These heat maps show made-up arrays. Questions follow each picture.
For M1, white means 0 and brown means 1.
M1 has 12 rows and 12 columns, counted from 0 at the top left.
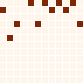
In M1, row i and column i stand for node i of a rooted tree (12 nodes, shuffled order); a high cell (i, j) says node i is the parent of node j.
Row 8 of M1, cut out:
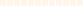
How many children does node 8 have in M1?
0
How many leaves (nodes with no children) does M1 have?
8
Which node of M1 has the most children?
0
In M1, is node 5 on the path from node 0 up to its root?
yes
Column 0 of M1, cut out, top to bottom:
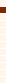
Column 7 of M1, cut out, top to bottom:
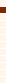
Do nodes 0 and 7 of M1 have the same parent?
yes
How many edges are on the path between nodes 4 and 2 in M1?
5
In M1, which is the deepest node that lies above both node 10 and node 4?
0
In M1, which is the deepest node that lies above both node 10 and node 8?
0
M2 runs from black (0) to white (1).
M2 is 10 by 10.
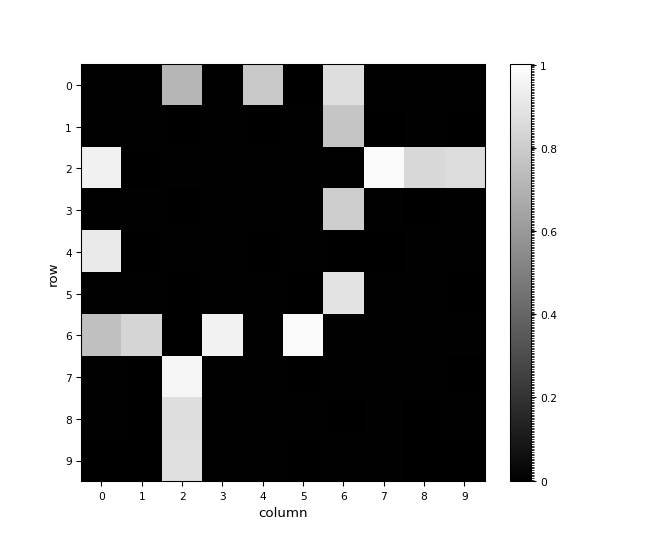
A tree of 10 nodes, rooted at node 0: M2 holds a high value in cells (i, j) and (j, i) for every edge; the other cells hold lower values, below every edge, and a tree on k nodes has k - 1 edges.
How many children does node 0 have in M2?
3
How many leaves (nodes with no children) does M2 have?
7
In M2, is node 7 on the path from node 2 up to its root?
no
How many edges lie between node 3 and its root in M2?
2
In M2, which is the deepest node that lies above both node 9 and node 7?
2
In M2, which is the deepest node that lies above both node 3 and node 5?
6
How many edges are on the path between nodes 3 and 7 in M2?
4
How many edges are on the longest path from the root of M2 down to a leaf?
2
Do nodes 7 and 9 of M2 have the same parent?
yes
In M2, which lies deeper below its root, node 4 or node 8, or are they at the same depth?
node 8
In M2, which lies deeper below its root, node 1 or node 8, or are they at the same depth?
the same depth
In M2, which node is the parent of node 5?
6
